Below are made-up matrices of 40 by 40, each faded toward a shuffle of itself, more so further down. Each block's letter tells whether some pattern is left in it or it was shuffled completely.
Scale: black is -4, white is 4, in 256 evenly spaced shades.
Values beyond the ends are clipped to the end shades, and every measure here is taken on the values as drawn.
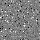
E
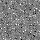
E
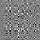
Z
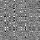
Z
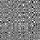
Z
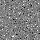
E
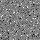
E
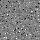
E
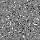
E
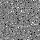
E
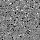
E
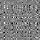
Z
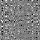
Z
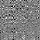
Z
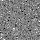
E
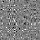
Z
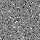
E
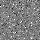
E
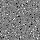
E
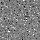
E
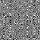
Z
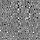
Z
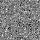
E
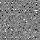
Z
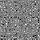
Z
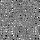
Z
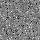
E
